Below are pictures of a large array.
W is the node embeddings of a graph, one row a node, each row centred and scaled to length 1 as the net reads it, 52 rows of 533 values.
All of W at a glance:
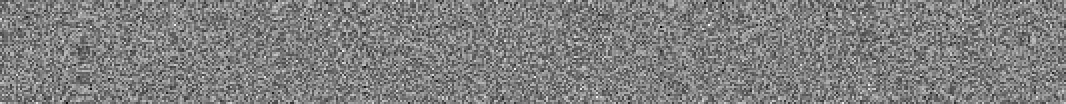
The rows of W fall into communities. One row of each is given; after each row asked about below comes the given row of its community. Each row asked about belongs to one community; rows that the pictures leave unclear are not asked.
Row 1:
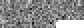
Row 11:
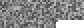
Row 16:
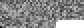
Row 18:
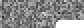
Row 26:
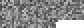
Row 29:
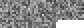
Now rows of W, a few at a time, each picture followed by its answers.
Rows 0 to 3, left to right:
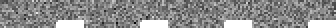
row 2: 1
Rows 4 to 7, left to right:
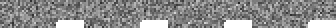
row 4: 26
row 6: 11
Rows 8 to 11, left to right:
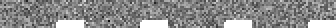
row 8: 1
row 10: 29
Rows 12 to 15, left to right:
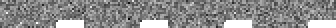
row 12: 11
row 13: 26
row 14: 16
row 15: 1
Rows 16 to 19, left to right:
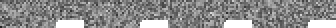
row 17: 16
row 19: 29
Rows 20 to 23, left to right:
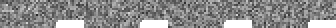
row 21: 18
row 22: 16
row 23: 26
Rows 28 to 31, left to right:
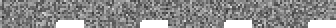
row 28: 18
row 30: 26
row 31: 29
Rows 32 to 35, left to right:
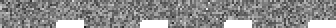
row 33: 16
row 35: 1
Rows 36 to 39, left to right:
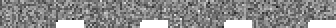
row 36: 26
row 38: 29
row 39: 11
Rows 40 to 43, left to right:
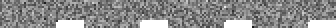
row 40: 26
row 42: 29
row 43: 16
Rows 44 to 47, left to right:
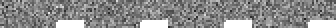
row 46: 16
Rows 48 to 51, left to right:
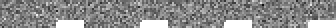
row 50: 16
